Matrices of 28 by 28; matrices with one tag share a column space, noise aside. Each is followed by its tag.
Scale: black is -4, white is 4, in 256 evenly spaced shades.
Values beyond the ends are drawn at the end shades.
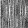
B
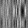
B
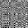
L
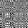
L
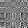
L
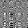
L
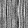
B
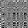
L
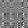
L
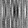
B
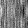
B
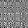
L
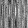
B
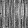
B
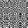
L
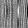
B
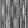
B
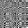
L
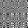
L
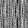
B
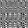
L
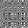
L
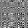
L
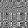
L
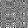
L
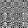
L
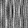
B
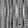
B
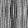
B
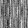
B
